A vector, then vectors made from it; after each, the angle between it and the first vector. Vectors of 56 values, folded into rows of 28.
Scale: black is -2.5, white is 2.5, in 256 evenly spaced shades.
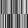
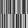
partly opposed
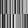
orthogonal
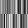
nearly opposite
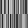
orthogonal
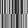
orthogonal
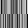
nearly parallel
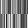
nearly opposite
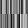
partly aligned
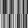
orthogonal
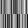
nearly parallel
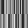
orthogonal
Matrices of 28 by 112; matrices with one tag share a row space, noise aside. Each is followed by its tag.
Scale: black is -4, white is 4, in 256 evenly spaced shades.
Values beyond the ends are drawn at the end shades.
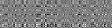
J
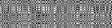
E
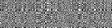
J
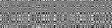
E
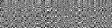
J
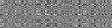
J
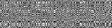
E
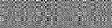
J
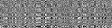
J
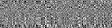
J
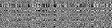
E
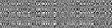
E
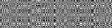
E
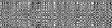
E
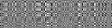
J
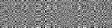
J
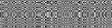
J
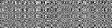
J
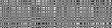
E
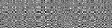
J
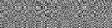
J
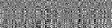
J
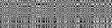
E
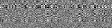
J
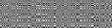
E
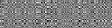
J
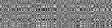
E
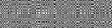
E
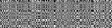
E
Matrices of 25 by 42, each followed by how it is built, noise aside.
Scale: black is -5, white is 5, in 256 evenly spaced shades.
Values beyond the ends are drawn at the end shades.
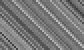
Toeplitz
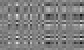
low rank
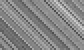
Toeplitz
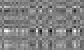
low rank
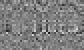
low rank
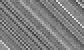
Toeplitz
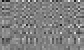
low rank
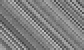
Toeplitz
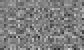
low rank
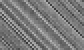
Toeplitz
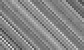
Toeplitz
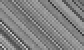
Toeplitz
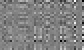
low rank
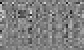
low rank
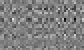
low rank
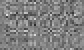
low rank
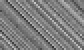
Toeplitz
